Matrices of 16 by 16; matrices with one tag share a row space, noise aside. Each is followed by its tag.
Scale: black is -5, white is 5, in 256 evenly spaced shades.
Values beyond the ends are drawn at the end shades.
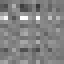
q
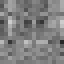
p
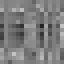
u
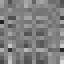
p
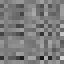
u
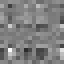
p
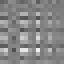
q
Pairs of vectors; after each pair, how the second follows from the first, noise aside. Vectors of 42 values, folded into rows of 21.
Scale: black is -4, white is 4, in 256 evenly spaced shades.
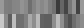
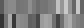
negated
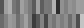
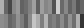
negated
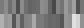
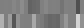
partly zeroed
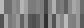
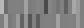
partly zeroed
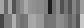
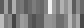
negated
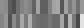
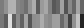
negated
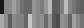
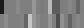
partly zeroed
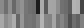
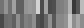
negated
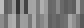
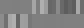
partly zeroed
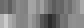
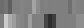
partly zeroed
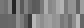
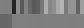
partly zeroed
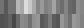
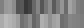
negated
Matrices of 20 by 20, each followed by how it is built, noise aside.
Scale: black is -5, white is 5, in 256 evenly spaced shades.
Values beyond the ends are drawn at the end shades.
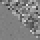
upper triangular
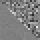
upper triangular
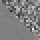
upper triangular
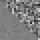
upper triangular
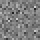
low rank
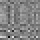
low rank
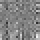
low rank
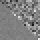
upper triangular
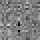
low rank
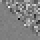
upper triangular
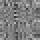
low rank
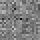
low rank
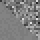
upper triangular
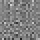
low rank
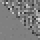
upper triangular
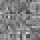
low rank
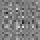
low rank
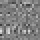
low rank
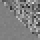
upper triangular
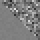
upper triangular
